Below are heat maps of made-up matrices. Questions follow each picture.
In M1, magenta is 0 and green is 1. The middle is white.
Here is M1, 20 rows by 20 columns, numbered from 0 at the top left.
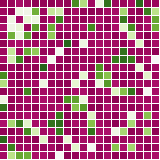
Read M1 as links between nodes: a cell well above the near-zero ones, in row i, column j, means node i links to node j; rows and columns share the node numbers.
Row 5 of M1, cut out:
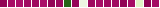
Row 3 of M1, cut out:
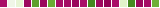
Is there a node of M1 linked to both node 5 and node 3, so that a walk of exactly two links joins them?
no
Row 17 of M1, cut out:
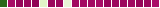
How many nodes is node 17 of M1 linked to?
3
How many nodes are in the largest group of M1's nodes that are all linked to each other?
4
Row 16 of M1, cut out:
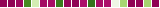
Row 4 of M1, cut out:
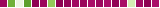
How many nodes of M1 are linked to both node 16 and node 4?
1
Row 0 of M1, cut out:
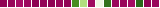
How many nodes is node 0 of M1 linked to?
5
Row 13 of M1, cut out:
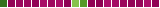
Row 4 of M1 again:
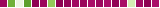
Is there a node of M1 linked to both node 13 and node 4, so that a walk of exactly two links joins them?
no
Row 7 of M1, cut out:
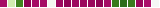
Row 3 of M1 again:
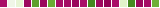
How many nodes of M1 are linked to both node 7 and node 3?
6
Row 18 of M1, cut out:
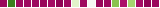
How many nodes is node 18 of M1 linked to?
5
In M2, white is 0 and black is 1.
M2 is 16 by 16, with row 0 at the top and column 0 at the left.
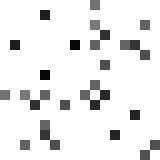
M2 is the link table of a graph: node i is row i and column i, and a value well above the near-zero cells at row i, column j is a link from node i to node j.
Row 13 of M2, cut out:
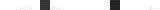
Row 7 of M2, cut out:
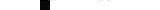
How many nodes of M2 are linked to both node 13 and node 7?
1
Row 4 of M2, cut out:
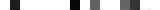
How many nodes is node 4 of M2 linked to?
5
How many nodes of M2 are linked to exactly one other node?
10
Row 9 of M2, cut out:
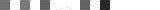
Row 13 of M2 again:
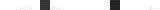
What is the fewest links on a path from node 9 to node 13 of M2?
2
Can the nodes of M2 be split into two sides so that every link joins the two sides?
yes
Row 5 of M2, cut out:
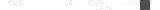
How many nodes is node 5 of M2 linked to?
1
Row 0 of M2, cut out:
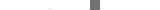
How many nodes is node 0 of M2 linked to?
1
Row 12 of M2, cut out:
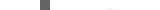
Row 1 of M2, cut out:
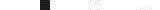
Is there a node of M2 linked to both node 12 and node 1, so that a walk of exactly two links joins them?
yes
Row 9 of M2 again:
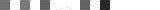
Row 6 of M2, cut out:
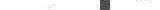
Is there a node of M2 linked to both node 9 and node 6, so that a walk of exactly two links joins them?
yes
